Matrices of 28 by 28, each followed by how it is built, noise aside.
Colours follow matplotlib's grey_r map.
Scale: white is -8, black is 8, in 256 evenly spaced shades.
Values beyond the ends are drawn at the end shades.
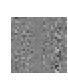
uneven columns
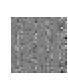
uneven columns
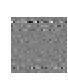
uneven rows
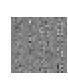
uneven columns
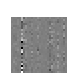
uneven columns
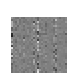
uneven columns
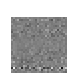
uneven rows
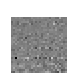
uneven rows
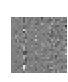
uneven columns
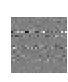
uneven rows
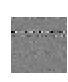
uneven rows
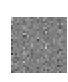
uneven columns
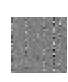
uneven columns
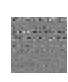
uneven rows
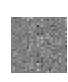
uneven columns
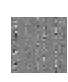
uneven columns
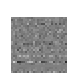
uneven rows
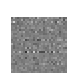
uneven rows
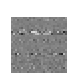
uneven rows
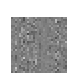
uneven columns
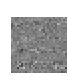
uneven rows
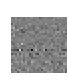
uneven rows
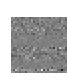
uneven rows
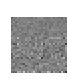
uneven rows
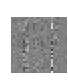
uneven columns
